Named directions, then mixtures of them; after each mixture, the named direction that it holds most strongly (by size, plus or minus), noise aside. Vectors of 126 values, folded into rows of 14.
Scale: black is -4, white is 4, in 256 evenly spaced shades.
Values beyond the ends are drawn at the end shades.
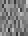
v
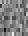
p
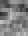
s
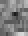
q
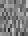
v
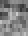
s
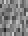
p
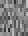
v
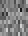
v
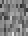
p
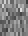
v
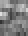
s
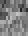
s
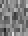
p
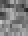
s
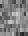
q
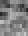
s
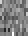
p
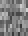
s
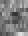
q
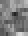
q
